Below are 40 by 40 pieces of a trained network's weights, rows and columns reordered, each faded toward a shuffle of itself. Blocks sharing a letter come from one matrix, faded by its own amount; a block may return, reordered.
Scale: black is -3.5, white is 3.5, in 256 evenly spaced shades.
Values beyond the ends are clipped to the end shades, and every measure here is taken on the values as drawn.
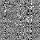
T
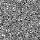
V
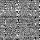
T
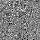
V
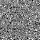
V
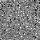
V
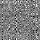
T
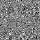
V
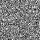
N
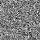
N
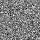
N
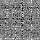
T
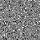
V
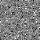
V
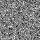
N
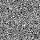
N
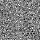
V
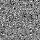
V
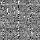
T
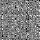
T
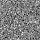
N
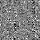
V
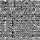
T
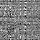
T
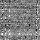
T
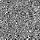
V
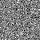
N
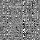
T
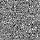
V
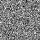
N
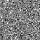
V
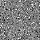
V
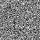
N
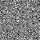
V
